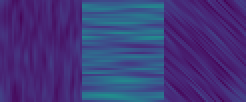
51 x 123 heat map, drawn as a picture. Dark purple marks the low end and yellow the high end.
The table splits into one row of 3 panels. Panel 1,1: very low, streaked downward, faint in contrast. Panel 1,2: low, streaked across. Panel 1,3: very low, slanting down to the right, faint in contrast.
